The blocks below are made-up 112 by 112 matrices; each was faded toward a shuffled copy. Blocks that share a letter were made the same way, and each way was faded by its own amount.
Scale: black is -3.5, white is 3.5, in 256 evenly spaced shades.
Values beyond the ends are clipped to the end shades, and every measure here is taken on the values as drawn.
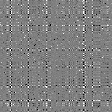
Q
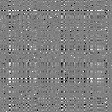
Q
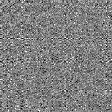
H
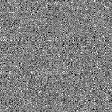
H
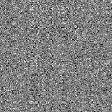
H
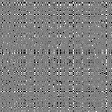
Q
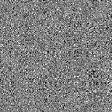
H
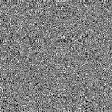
H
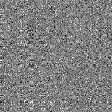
H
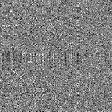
H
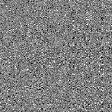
H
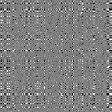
Q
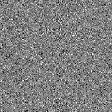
H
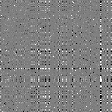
Q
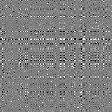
Q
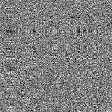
H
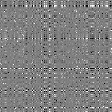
Q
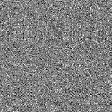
H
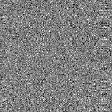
H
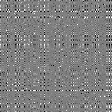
Q
